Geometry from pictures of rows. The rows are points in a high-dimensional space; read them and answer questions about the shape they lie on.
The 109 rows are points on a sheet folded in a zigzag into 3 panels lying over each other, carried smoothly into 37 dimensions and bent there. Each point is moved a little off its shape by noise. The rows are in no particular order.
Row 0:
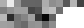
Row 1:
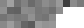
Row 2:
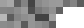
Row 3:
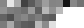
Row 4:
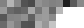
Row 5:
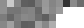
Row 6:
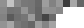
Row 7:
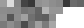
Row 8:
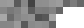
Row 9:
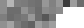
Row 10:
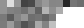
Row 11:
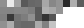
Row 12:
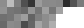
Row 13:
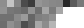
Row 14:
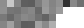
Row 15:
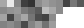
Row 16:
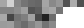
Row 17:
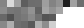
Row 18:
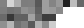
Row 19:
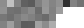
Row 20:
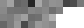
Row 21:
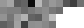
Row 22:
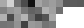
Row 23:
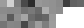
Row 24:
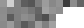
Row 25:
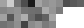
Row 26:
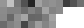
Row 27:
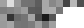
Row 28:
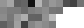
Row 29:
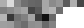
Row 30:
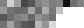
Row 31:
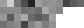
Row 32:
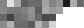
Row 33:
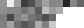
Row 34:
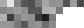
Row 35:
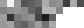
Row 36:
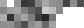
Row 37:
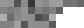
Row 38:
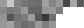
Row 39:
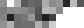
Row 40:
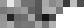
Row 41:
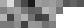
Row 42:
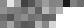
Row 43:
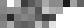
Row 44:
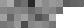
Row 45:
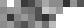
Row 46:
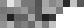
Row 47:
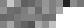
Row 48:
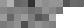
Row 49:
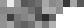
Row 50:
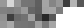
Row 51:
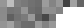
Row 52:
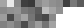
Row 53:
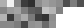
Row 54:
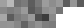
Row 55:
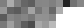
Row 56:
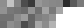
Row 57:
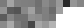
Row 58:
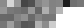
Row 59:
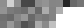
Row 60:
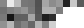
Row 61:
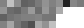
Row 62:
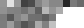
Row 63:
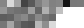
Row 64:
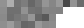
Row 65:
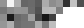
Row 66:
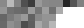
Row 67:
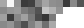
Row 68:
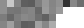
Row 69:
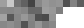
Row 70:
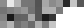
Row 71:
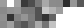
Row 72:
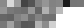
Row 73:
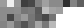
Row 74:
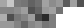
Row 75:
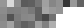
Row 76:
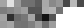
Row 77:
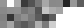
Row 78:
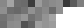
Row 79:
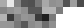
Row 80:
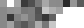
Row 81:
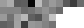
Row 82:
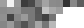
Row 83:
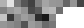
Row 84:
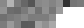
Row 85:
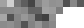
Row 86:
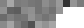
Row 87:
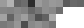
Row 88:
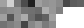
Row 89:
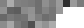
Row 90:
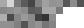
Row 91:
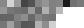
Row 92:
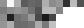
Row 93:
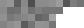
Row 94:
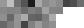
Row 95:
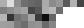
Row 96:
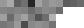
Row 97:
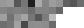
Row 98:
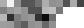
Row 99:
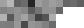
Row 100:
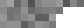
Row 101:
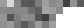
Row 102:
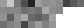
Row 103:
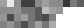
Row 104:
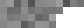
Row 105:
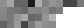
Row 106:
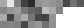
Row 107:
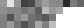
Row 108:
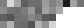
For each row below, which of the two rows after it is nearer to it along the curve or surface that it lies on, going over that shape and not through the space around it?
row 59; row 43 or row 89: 43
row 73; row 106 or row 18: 106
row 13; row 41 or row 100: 41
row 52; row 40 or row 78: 78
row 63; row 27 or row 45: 45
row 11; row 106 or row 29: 29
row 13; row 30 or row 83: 30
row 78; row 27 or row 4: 4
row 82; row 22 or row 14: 22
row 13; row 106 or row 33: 33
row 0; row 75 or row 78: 75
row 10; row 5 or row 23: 23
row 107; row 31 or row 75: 31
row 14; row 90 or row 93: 90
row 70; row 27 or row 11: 27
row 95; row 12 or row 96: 96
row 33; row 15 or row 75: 15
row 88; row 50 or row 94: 94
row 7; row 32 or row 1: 32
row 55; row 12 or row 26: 12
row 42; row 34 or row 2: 34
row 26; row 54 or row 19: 19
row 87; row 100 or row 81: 81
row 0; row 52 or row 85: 85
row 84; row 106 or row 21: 21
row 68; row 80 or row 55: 55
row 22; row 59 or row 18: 59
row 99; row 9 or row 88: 88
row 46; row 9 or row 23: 9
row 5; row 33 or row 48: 48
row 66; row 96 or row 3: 3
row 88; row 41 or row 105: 41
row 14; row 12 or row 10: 12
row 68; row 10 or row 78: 78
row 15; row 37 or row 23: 23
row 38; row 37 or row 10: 37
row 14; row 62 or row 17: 17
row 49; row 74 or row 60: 60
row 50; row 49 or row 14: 49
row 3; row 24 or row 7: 7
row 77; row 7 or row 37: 7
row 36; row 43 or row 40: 43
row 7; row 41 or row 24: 41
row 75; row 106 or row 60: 60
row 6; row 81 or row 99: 99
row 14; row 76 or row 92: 92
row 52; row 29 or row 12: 12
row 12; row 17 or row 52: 52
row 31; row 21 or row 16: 21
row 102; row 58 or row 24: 58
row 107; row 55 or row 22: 22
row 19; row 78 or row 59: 78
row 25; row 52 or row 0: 52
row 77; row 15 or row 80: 80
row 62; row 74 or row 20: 20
